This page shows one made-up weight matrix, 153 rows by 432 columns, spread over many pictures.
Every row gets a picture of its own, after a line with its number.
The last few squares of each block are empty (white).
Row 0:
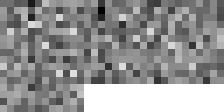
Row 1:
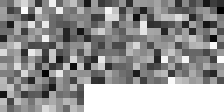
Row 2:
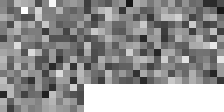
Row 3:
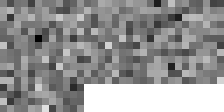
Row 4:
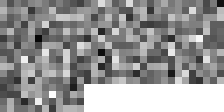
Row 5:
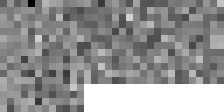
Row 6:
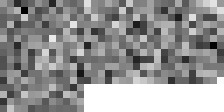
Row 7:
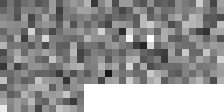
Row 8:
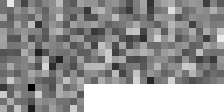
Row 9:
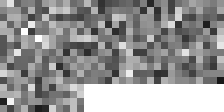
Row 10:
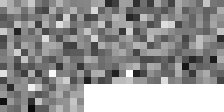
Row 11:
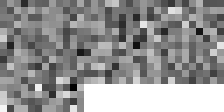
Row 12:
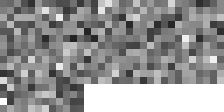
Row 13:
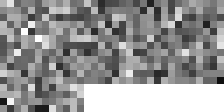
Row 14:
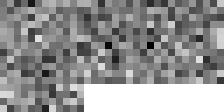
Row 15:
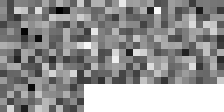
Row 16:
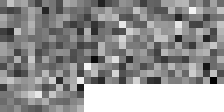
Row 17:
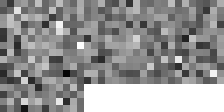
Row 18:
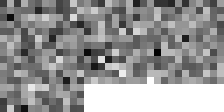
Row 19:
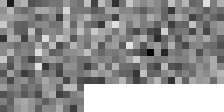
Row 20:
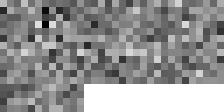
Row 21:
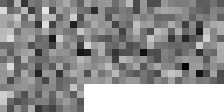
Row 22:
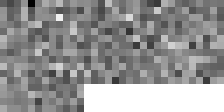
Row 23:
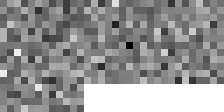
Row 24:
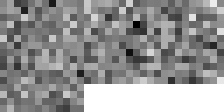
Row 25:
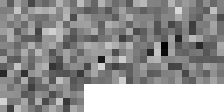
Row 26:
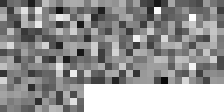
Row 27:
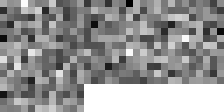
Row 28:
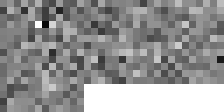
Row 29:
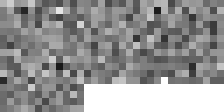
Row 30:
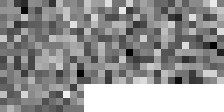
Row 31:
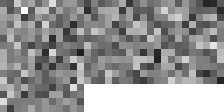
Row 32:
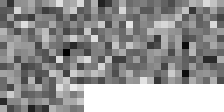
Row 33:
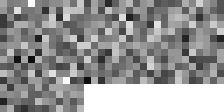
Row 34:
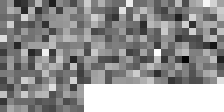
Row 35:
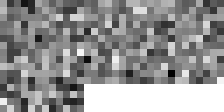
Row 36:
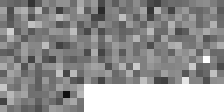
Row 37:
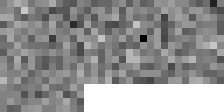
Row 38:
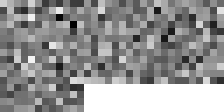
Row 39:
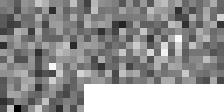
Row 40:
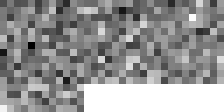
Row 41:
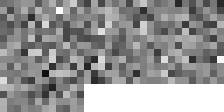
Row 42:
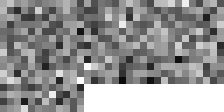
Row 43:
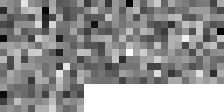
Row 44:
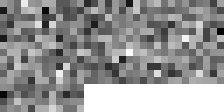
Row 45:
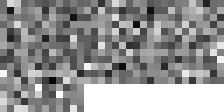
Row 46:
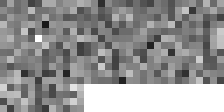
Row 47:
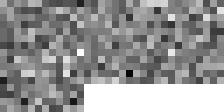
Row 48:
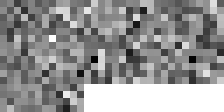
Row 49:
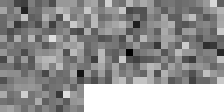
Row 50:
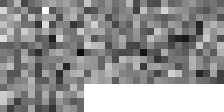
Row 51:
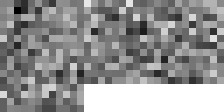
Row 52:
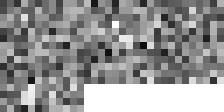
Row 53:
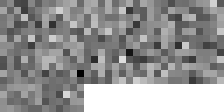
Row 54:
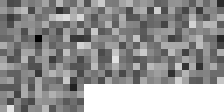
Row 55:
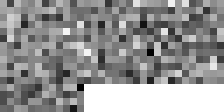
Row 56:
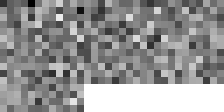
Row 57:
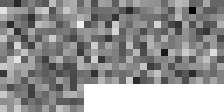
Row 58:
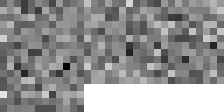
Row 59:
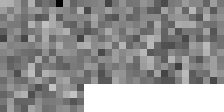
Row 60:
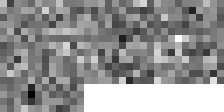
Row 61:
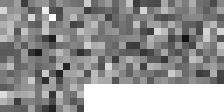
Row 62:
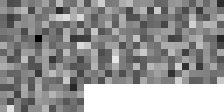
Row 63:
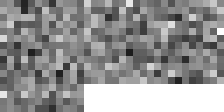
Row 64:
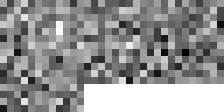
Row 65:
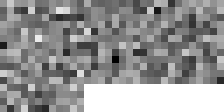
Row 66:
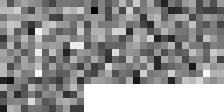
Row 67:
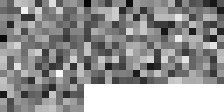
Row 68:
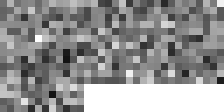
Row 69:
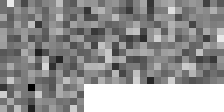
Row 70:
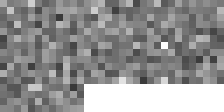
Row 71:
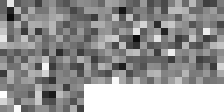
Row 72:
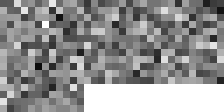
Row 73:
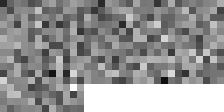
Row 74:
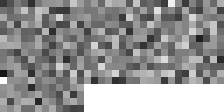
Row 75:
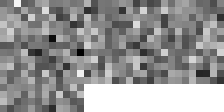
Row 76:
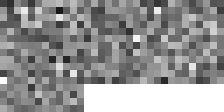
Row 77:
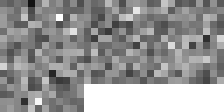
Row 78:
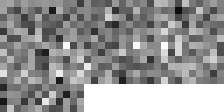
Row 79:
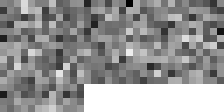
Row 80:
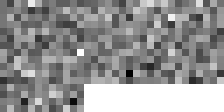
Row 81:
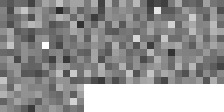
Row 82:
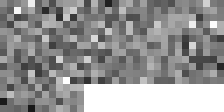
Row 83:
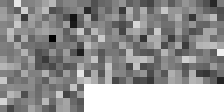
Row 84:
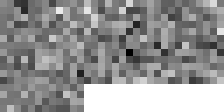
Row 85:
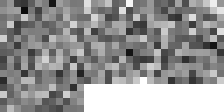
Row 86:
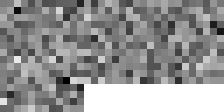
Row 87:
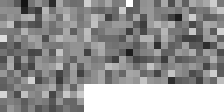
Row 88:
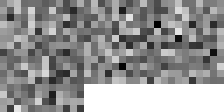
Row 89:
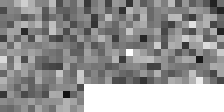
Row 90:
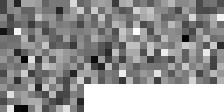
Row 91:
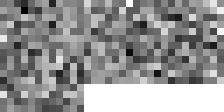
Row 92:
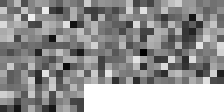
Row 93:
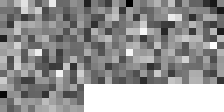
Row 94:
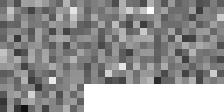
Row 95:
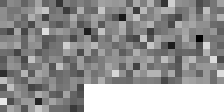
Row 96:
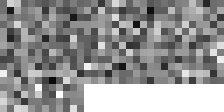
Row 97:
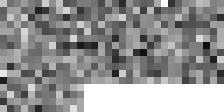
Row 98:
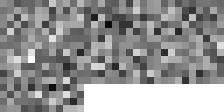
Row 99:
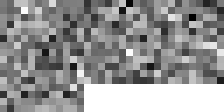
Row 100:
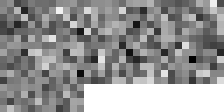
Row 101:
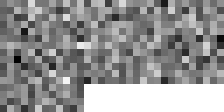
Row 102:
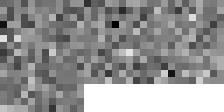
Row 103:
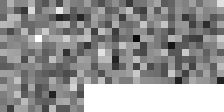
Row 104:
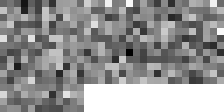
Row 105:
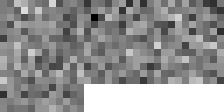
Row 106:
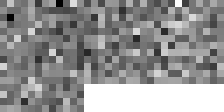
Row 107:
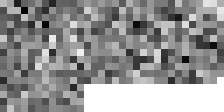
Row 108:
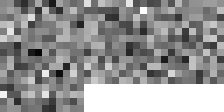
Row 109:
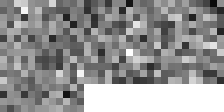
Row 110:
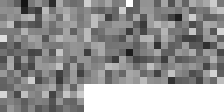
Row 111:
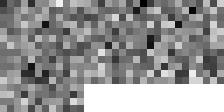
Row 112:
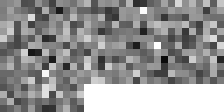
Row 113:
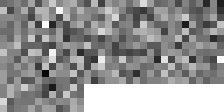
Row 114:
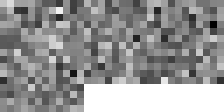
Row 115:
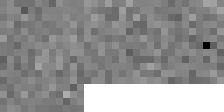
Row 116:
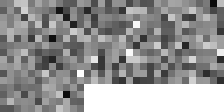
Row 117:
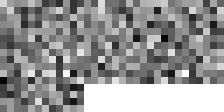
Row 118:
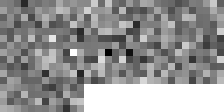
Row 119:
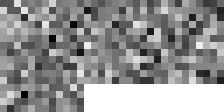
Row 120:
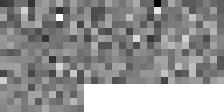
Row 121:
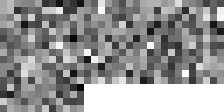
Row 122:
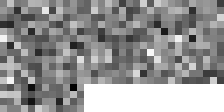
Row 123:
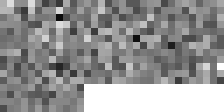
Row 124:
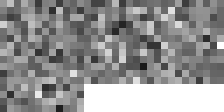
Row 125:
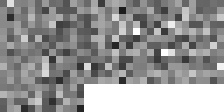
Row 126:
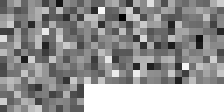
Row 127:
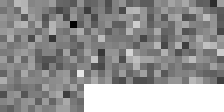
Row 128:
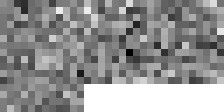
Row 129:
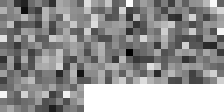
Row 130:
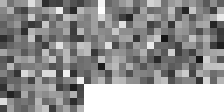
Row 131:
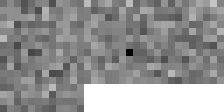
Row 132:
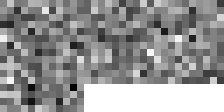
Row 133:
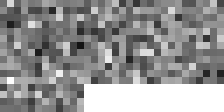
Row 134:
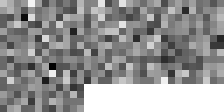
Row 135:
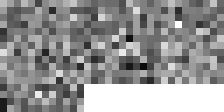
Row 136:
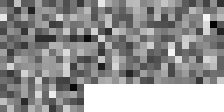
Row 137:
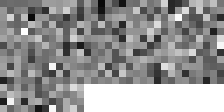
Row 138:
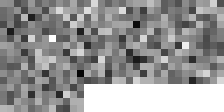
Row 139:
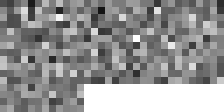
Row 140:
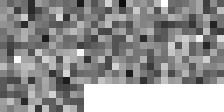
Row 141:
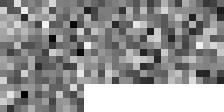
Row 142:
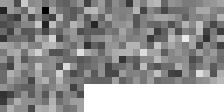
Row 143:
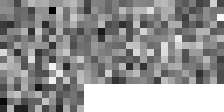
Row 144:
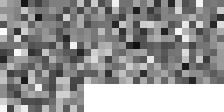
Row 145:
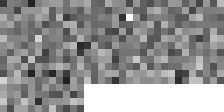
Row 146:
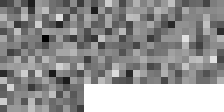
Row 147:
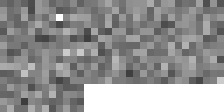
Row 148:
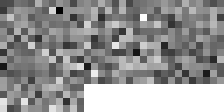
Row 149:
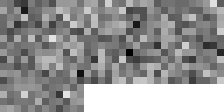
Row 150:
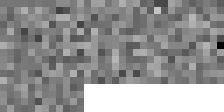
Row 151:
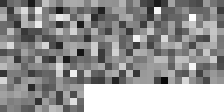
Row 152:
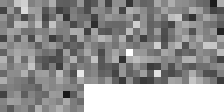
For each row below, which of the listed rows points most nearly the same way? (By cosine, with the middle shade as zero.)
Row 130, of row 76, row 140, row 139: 140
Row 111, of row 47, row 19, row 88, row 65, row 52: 65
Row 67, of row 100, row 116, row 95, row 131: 116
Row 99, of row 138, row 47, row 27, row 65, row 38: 27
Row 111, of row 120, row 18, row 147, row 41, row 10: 120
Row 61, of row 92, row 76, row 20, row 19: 92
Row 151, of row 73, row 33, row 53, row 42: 73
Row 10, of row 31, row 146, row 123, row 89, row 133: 123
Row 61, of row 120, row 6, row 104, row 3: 104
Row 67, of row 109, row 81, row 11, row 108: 109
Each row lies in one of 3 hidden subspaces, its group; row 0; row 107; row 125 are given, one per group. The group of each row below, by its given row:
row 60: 125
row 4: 0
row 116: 107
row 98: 125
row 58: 107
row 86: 0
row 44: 107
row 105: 107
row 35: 0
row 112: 107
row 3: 0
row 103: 0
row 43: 107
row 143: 125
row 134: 0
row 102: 125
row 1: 107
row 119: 107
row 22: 0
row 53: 107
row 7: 125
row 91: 107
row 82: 0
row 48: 107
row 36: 0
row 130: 0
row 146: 0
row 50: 107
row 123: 0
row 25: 125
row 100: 107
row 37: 107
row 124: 125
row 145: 0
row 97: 0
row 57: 125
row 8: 125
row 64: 125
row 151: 0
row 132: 125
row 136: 0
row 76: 0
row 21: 107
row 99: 107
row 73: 0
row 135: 125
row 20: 107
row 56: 0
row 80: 0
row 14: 0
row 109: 107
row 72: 107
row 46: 0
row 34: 107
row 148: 125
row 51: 107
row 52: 125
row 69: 125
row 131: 107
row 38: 0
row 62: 0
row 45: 125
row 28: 107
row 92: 107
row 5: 0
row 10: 0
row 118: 107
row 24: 107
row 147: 0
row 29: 0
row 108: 107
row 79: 107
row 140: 0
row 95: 0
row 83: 107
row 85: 107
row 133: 125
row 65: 0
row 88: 125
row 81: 0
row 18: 125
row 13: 0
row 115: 107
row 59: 0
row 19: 125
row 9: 0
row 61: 107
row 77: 0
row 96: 125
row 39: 125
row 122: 125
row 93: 107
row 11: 125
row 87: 107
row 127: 107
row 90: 125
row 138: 107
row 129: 107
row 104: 107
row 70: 0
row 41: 107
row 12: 0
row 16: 125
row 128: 107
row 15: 0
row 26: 0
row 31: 107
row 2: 107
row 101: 0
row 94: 125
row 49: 107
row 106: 125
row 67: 107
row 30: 107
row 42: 125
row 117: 0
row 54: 0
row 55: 125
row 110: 107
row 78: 125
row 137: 0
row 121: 0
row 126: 0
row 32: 0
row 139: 0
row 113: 107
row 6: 107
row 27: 107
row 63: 107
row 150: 0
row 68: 0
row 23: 125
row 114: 0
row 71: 125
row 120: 0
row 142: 107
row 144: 125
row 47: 0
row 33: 0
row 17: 125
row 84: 107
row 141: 107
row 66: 125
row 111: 0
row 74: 0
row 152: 107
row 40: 125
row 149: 107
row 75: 107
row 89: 107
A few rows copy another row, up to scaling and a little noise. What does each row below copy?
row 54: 62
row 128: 84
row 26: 151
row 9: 13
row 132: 122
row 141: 119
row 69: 8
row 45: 96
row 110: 87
